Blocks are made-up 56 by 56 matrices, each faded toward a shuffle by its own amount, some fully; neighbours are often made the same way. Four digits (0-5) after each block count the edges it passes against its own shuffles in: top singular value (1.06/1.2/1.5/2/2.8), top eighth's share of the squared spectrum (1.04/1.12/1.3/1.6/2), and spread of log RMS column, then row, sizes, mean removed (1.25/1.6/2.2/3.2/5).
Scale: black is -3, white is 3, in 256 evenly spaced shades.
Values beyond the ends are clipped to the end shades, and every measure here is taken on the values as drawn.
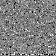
2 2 0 2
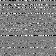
3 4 0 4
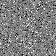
0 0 0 0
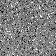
0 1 0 0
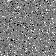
0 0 0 0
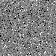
0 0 0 0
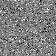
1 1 0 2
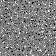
0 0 0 0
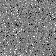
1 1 0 0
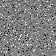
0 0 0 0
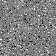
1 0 0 0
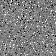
0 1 0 0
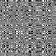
4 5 3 3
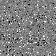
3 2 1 1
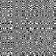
4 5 3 3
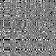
4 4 2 3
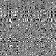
4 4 2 3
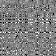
4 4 2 3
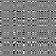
5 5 4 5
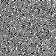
3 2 0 0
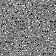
3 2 0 1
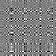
5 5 4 4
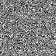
1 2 0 2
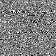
1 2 0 3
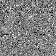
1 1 0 2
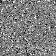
0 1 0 1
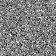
0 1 0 2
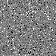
1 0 0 0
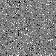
1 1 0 1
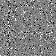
1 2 2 1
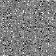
2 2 3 2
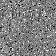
2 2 0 0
